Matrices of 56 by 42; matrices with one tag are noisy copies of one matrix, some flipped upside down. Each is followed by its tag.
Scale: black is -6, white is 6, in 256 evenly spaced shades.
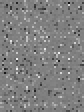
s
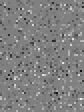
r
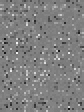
s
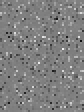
r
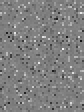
r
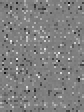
s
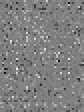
s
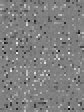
s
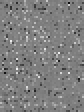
s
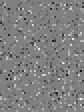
r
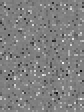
r
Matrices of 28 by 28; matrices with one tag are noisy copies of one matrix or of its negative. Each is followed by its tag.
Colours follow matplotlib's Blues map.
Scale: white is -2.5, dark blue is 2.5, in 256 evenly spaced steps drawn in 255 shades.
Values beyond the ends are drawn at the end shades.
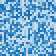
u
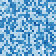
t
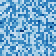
t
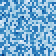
t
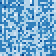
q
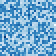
u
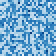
t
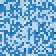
u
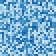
u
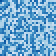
t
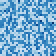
t
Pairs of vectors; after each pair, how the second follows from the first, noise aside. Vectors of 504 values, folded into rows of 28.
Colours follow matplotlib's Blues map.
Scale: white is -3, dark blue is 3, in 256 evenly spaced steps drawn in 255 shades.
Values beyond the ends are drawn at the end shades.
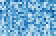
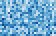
reversed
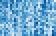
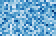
shuffled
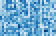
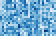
copied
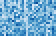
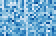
copied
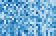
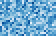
shuffled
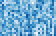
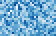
shuffled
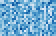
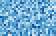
shuffled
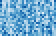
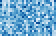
copied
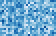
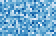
shuffled
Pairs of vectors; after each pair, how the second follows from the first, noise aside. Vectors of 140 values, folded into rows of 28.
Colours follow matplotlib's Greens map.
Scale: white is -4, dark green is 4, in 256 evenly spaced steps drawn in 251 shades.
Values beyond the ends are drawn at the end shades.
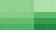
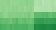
copied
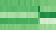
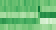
copied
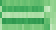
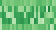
sign-scrambled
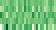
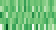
copied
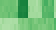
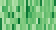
shuffled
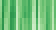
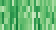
sign-scrambled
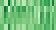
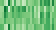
copied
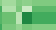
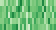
shuffled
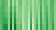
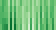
copied
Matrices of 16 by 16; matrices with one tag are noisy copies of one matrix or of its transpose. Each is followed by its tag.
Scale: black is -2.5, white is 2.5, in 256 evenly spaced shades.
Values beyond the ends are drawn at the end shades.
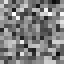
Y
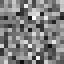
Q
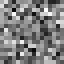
Y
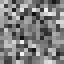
Y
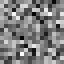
Y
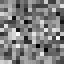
Q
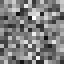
Q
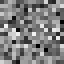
Q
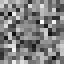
Y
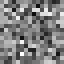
Y
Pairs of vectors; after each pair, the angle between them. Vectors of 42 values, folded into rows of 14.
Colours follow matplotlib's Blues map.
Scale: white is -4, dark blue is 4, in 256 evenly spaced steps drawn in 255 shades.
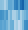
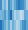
partly aligned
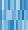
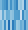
orthogonal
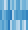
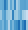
nearly opposite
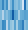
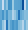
nearly opposite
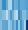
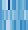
orthogonal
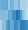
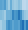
nearly parallel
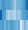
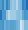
nearly parallel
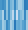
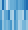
partly aligned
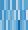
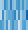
nearly opposite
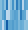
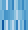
partly opposed
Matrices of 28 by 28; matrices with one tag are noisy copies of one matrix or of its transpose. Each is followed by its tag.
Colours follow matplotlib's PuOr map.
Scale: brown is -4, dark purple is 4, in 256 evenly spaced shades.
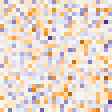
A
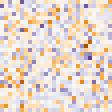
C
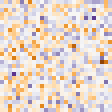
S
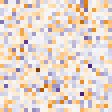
C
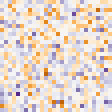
S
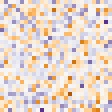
A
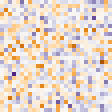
S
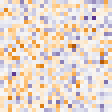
S
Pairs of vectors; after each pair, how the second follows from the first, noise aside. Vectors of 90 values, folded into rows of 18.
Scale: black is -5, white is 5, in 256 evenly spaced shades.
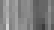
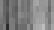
negated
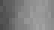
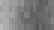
negated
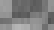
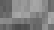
negated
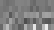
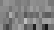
negated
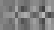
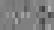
partly zeroed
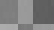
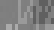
partly zeroed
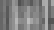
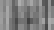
negated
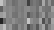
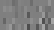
partly zeroed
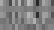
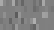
partly zeroed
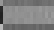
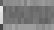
negated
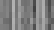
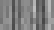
negated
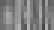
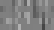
partly zeroed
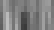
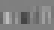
partly zeroed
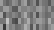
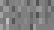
partly zeroed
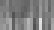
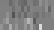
partly zeroed
